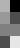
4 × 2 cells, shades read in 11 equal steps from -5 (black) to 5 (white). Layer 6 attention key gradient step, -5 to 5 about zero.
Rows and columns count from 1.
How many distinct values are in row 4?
2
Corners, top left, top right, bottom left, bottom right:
2 -5 -2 4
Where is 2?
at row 1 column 1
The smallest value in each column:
-2 -5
